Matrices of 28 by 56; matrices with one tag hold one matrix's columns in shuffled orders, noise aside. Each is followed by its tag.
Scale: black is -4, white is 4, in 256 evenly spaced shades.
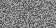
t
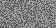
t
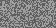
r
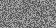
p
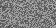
t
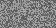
r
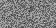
t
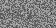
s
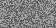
t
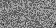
r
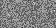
s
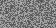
p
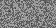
r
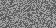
p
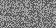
r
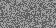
s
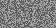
p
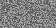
p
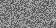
p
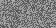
p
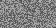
s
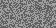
t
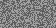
p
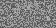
r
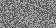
p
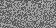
r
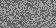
r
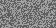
s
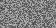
t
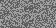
t
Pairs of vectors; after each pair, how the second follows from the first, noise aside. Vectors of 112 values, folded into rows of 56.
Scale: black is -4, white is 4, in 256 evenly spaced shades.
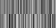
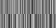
sign-scrambled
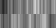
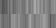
shrunk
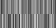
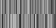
sign-scrambled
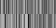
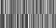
negated
